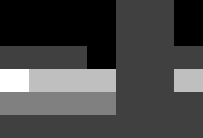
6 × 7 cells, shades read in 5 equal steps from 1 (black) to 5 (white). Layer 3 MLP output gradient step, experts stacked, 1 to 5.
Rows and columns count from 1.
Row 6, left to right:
2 2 2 2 2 2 2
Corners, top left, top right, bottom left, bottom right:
1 1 2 2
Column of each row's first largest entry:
5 5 1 1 1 1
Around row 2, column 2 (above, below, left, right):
1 2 1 1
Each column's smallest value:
1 1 1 1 2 2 1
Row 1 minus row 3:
-1 -1 -1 0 0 0 -1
